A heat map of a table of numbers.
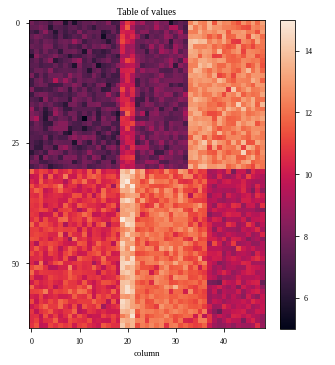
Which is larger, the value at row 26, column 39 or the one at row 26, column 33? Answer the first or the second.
the second
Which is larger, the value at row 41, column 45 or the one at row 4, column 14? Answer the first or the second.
the first
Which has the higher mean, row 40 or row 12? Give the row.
40
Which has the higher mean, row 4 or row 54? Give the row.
54
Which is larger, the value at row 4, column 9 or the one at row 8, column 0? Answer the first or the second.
the first
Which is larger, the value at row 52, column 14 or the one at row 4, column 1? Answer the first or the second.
the first
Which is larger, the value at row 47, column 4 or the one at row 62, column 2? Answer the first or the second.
the first
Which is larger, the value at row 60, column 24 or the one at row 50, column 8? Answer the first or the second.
the first
